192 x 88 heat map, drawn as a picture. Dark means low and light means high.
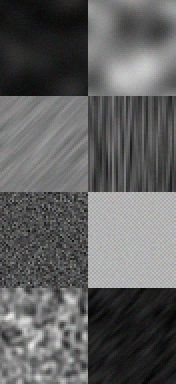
It is made of 4 by 2 panels. Panel 1,1: very low, smooth, faint in contrast. Panel 1,2: middling, smooth, strong in contrast. Panel 2,1: middling, slanting up to the right, faint in contrast. Panel 2,2: low, streaked downward. Panel 3,1: low, fine-grained. Panel 3,2: high, checkered, faint in contrast. Panel 4,1: middling, blotchy, strong in contrast. Panel 4,2: very low, slanting up to the right, faint in contrast.
